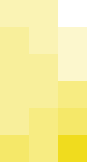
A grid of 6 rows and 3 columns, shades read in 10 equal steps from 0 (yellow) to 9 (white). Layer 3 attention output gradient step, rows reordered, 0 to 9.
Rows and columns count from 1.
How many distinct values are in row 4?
2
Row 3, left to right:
5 5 7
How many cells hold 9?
1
